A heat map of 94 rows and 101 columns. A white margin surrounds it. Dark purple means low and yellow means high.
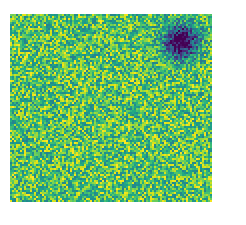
On average the colour sits 70% of the way up the scale. There are no regular stripes. One dip sinks in the top right. No single row or column stands out from its neighbours. The top right is the ninth with the lowest average. Neither half mirrors the other.
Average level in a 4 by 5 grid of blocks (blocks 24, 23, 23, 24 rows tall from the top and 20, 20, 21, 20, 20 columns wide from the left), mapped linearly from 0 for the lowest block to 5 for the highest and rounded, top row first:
55530 | 55555 | 55555 | 55555
